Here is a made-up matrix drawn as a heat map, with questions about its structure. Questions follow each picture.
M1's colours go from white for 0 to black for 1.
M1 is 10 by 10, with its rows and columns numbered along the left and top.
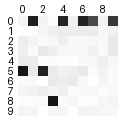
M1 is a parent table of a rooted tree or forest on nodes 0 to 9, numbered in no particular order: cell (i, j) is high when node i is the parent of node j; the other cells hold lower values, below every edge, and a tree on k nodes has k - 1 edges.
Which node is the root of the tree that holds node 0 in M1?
5
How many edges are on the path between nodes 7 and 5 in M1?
2
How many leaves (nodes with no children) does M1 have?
7
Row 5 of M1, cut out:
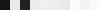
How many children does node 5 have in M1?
2
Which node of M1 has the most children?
0
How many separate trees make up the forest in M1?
2
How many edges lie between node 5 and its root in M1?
0
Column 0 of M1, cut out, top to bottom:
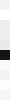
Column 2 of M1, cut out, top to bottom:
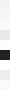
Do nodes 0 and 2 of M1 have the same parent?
yes
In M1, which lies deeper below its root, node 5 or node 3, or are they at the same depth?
node 3
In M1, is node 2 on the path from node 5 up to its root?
no
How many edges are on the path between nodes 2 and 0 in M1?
2
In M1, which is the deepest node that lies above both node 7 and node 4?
0
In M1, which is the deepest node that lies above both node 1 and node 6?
0
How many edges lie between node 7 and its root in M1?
2
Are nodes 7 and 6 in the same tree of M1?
yes
